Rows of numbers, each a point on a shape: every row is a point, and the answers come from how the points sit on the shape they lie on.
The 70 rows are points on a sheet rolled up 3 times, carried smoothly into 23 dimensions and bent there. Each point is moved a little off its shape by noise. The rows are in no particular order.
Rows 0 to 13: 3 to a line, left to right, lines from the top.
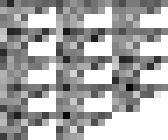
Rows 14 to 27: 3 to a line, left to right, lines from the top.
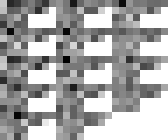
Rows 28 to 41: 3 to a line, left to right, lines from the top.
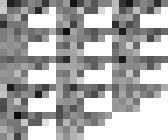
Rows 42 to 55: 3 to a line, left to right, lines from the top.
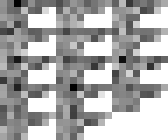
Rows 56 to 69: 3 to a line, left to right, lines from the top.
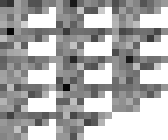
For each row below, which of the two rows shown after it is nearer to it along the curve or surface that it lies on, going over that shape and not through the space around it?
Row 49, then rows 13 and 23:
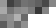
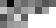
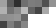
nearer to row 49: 23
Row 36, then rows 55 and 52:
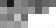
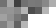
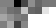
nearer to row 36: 55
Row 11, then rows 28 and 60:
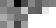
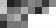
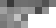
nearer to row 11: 28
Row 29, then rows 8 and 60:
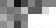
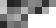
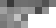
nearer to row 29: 8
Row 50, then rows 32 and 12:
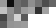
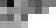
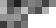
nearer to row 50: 32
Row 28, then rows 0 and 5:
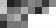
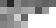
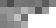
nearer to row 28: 0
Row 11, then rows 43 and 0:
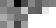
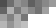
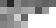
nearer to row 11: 43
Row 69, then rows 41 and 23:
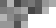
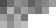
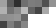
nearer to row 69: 41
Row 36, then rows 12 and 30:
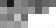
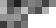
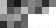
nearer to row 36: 12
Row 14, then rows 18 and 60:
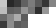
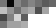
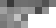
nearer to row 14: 18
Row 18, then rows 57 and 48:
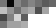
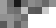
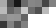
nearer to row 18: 48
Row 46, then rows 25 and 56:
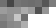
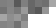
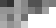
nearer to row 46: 25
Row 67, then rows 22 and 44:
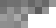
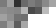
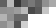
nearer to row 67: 22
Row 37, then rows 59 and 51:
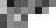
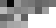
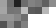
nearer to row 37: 59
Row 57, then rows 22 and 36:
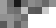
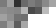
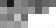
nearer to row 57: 22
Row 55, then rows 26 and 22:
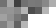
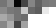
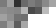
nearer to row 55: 22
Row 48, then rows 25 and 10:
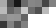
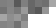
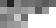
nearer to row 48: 10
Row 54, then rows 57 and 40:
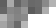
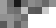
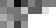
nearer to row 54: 40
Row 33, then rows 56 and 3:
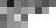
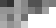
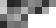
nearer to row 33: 56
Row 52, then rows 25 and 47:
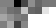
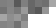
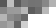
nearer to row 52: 47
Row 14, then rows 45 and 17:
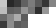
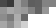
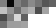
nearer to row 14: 17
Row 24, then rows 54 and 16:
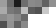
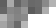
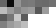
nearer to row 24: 54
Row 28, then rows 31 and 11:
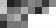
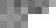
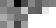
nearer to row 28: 11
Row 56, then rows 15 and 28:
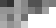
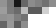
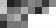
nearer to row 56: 28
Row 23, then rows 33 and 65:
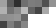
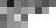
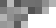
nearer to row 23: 33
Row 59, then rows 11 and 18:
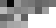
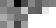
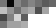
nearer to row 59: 18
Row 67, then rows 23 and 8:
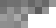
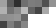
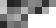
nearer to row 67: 23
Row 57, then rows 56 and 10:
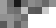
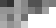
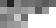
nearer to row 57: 10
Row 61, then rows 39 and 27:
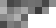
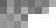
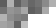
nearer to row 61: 39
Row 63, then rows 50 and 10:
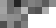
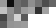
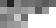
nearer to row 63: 10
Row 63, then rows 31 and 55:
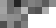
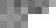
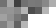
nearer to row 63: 55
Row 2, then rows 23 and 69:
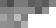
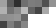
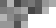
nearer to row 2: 23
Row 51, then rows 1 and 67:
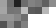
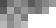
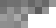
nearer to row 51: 67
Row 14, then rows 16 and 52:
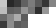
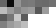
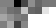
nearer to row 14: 16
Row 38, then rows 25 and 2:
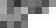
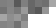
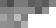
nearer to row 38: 2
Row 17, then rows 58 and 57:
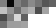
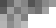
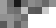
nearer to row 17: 58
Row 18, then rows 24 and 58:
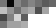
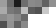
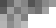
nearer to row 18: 58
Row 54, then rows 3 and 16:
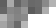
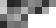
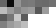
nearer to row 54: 16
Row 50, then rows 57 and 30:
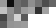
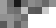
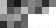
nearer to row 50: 30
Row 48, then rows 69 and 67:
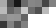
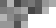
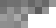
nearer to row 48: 69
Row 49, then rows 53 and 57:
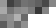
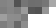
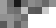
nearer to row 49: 57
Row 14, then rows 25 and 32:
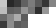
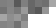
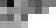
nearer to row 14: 32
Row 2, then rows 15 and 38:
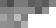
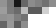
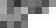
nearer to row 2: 38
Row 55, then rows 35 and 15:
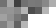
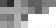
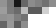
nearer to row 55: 15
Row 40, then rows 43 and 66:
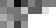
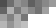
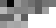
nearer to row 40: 43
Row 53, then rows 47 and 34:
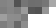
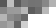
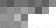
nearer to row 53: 34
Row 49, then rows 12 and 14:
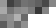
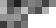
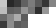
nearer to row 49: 12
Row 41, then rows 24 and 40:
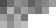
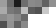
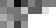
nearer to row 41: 40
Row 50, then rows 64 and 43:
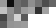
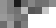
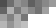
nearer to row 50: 43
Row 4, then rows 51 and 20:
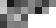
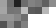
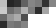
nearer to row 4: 20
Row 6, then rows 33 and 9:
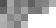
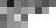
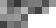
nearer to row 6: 33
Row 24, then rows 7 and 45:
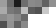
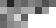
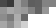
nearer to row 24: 7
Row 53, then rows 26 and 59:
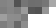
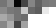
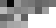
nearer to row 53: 26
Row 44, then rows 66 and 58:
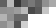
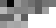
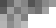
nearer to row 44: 58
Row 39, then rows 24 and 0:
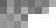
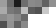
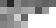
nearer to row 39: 0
